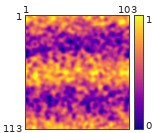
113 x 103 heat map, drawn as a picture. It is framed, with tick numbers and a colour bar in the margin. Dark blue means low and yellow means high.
Lone odd cells: none. Slope: none. Seam: none. Stripes: horizontal, repeating 2 times.
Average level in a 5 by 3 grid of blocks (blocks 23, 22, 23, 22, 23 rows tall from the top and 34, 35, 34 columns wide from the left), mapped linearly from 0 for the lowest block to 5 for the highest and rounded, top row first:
3 2 2 / 0 0 0 / 5 4 5 / 0 0 0 / 3 3 2
